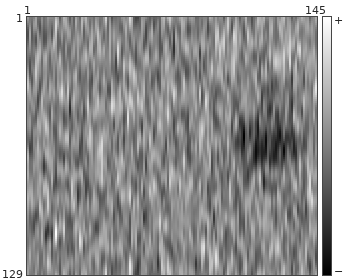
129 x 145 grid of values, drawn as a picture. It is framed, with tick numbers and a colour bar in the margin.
One dip sinks in the middle right. The middle right is the ninth with the lowest average. The grain runs up and down. Neither half mirrors the other.
